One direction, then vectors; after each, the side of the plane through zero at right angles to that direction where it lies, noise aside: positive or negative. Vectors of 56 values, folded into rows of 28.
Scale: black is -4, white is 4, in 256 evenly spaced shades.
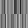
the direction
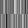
negative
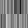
positive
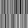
positive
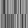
positive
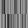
positive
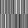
negative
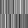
negative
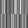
negative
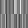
negative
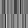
positive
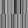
positive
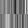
positive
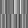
negative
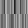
positive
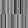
positive
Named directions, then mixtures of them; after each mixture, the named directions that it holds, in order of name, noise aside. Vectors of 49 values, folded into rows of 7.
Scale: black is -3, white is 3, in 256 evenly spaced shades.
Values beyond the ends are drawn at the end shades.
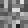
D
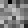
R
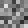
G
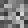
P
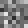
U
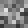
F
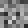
U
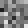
U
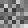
F, G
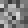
R, U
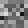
F, P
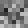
F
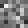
G, P
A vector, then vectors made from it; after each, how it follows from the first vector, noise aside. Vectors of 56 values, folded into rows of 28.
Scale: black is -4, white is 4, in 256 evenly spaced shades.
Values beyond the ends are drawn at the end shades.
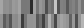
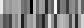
scaled up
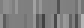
partly zeroed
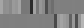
partly zeroed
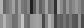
sign-scrambled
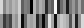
scaled up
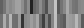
sign-scrambled
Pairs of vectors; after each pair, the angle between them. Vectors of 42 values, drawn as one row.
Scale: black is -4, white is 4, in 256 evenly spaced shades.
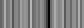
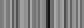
nearly parallel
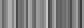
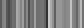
nearly opposite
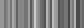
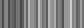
orthogonal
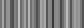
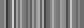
partly opposed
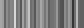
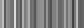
nearly parallel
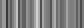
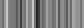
partly opposed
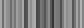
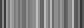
partly opposed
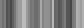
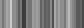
nearly opposite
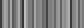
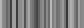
partly opposed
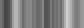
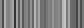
orthogonal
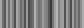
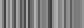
nearly parallel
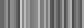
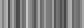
partly aligned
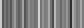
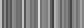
nearly parallel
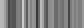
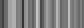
nearly opposite
